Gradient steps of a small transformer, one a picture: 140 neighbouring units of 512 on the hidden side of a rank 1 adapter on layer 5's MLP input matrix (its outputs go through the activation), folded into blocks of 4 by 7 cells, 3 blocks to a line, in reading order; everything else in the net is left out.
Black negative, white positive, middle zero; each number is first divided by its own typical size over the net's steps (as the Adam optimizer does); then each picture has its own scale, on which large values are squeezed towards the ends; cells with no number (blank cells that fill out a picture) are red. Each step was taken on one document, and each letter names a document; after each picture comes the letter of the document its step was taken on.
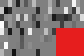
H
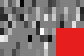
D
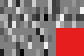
D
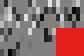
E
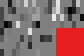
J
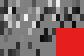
E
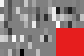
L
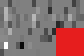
H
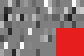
H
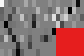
L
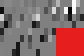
J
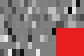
L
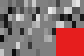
J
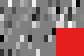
L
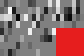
E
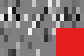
E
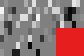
J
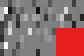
H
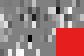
L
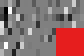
H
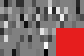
D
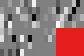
L
